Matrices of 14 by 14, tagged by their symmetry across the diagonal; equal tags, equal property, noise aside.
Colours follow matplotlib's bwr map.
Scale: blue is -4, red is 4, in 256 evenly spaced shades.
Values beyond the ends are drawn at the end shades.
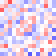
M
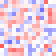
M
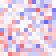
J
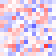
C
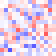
J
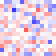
C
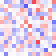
C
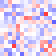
M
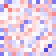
M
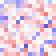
M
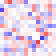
J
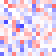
C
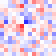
J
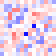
M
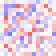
M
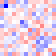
M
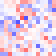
J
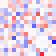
J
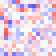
J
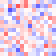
C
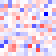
C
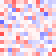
C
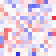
J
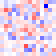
C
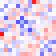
M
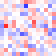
J
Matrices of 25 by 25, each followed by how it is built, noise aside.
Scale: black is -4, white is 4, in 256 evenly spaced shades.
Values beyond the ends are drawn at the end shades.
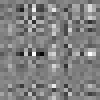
low rank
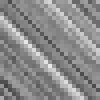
Toeplitz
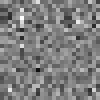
low rank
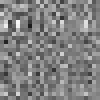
low rank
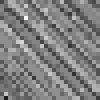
Toeplitz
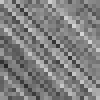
Toeplitz
